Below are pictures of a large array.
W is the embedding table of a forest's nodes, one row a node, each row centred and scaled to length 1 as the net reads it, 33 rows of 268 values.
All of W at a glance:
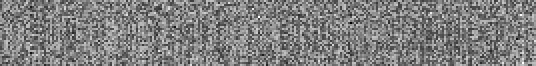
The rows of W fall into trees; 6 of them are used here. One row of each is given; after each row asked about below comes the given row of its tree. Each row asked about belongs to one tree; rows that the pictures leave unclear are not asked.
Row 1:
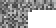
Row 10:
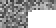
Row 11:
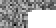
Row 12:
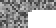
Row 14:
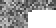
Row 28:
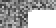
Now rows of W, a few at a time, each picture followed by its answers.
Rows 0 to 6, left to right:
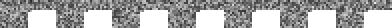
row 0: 12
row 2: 10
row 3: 14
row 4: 14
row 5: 12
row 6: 1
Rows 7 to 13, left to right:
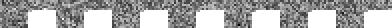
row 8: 28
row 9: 12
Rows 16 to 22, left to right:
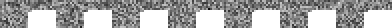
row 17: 11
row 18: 12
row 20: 14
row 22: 1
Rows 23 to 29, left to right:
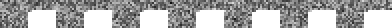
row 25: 11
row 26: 14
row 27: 11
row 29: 1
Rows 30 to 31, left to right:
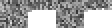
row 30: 12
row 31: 28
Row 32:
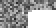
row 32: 10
